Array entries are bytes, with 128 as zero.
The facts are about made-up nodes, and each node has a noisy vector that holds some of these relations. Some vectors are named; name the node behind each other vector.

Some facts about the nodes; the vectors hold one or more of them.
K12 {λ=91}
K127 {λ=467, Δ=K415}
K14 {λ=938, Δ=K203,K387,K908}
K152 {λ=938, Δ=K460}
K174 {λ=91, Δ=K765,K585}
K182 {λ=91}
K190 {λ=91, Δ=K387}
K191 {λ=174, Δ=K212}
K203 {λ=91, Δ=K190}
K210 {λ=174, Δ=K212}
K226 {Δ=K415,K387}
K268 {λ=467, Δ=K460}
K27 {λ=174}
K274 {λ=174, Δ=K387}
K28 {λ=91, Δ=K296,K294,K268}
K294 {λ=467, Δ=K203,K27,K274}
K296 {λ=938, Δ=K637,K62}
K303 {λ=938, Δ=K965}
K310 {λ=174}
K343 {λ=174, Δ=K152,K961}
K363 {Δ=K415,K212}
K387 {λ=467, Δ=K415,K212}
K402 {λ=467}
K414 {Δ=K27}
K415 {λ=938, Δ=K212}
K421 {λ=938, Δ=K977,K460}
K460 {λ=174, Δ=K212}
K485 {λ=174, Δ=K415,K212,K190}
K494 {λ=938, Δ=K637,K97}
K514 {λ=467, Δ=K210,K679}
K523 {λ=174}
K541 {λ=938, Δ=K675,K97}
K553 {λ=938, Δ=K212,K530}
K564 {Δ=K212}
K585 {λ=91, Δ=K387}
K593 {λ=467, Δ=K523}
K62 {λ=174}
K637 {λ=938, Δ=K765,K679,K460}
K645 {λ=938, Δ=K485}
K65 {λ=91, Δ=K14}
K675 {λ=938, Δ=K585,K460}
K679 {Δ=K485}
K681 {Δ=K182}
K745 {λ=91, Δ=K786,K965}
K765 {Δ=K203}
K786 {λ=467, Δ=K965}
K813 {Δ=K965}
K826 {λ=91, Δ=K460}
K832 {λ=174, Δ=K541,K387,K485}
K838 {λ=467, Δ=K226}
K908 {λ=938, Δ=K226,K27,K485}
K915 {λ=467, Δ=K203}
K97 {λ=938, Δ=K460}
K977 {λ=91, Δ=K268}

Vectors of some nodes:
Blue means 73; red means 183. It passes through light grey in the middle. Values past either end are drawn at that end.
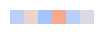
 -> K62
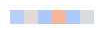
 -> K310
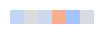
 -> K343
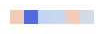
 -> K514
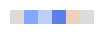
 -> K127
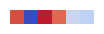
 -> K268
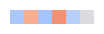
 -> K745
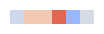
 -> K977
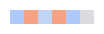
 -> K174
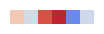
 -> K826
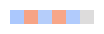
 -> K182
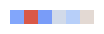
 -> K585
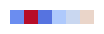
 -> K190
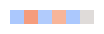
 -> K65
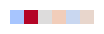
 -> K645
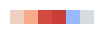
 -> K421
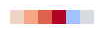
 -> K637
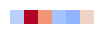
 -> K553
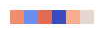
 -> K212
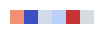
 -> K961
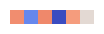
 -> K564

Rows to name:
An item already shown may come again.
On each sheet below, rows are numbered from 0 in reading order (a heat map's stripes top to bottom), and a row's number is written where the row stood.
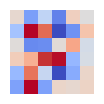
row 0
K127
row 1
K415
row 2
K294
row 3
K675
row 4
K485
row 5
K14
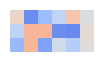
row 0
K838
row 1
K191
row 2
K832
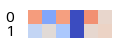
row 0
K363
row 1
K387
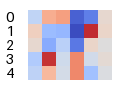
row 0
K210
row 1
K226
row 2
K127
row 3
K303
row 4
K28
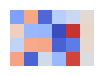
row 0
K274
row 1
K226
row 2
K210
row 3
K679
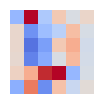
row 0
K908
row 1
K838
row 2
K786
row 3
K915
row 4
K675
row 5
K203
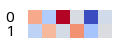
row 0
K460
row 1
K28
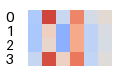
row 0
K303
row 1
K27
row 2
K27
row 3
K296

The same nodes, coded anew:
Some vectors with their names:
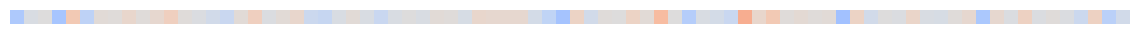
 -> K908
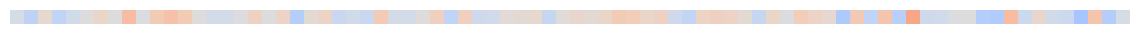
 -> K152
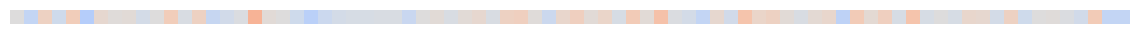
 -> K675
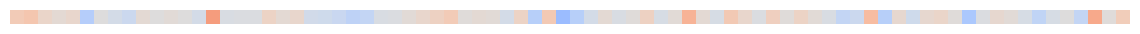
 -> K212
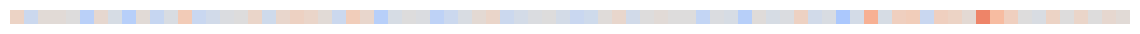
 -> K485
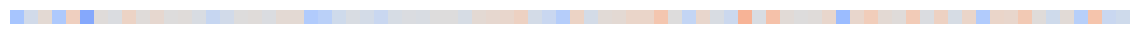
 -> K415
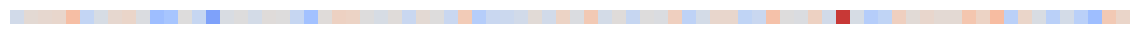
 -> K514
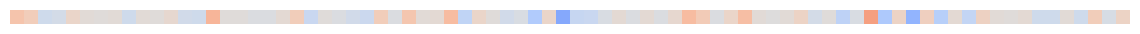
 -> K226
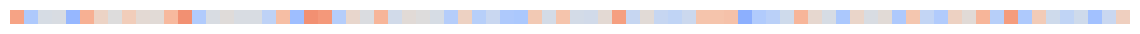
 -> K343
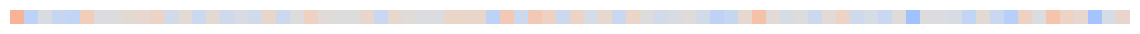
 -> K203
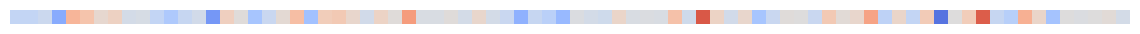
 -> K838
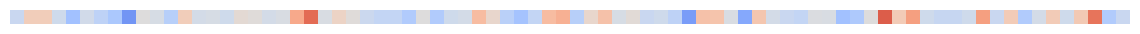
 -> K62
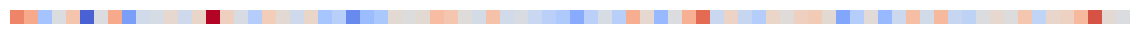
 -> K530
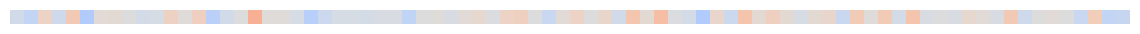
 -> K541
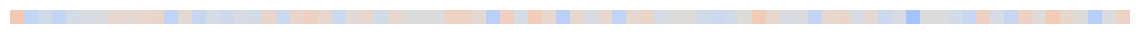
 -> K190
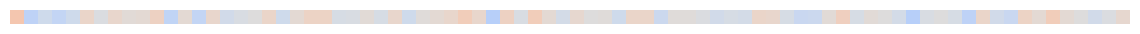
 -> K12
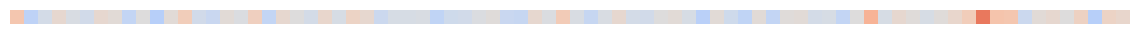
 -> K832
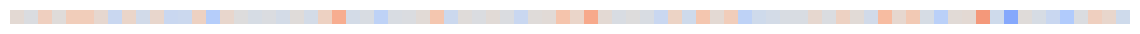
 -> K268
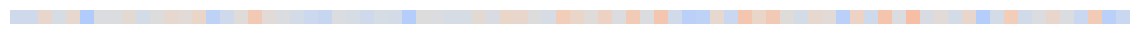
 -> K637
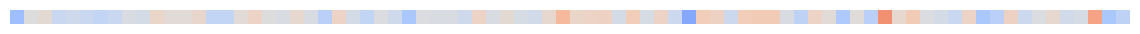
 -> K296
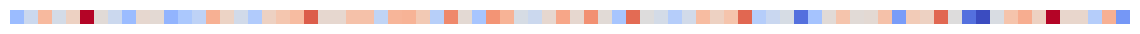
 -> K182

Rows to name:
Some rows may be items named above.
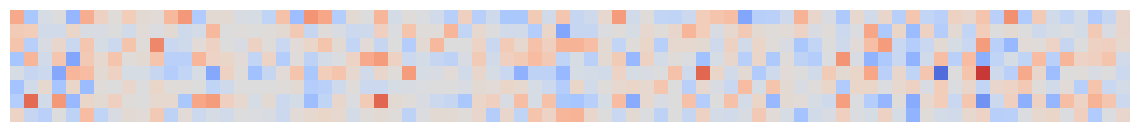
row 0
K343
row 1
K226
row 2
K977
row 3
K745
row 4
K838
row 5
K415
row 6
K813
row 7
K28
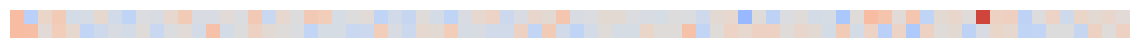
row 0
K460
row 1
K679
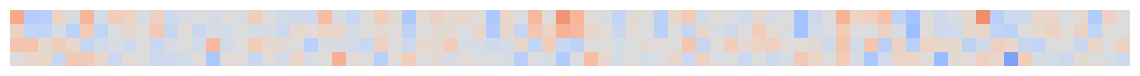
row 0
K826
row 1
K28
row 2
K679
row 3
K294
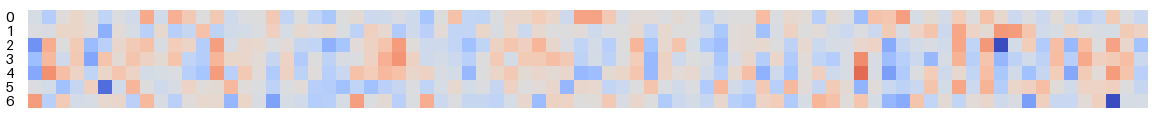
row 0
K421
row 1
K210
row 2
K303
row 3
K745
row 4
K786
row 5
K553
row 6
K915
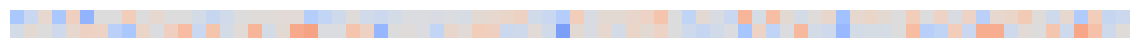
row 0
K415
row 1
K27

